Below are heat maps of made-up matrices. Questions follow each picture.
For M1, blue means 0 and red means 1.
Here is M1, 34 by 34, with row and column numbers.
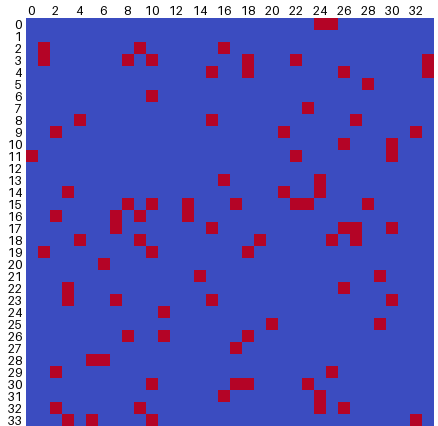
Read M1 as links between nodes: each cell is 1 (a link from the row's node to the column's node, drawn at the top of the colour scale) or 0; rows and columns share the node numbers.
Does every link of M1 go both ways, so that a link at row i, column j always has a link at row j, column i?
no
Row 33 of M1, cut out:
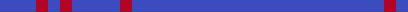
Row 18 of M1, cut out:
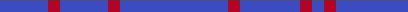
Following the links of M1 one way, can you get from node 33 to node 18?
yes
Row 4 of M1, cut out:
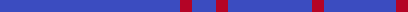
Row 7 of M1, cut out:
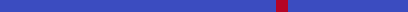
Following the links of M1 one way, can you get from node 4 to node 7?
yes
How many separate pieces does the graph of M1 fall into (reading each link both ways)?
2
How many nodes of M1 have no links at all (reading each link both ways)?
1
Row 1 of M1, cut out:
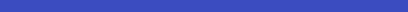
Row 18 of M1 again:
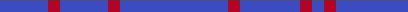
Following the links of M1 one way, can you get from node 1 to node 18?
no
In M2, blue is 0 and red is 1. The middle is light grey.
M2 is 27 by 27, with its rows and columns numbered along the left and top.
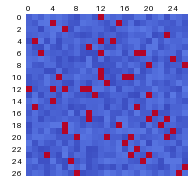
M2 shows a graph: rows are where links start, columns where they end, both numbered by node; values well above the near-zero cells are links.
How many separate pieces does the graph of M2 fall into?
1
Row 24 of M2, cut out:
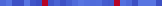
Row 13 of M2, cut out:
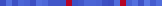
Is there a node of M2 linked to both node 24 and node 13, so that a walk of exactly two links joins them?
no
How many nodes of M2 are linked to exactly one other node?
11
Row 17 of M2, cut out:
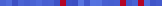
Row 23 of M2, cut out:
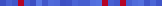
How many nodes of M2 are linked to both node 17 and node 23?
1
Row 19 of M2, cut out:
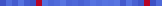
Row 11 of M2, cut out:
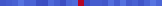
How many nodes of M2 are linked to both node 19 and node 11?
0
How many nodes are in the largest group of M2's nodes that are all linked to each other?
3
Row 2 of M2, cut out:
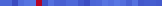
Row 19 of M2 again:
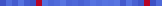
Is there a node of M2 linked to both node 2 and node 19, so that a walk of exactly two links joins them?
yes
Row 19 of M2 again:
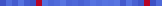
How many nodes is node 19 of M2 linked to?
2
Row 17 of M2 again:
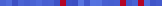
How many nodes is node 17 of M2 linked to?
3
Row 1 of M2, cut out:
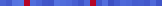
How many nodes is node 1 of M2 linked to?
2
